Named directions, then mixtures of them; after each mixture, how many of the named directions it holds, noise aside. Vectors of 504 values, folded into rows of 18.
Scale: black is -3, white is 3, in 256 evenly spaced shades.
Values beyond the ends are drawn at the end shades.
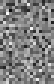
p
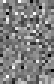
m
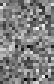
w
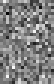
two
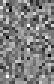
three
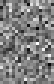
three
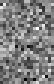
one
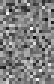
one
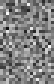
one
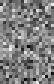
one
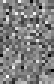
one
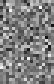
three
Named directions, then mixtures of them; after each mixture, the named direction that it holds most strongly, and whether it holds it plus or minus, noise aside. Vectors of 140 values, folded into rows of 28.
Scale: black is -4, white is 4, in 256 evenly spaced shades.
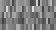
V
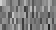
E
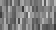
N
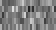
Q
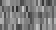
N, minus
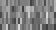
N, plus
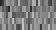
E, minus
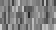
N, minus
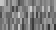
E, plus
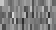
E, plus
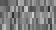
E, minus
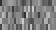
Q, minus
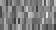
N, plus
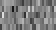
Q, minus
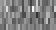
V, plus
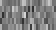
Q, plus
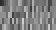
E, minus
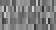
V, plus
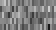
E, plus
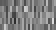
E, minus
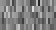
V, plus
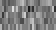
Q, plus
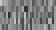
E, plus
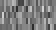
V, minus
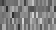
E, minus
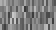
E, plus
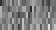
E, minus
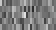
Q, plus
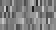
V, minus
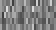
V, plus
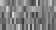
V, plus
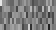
E, plus
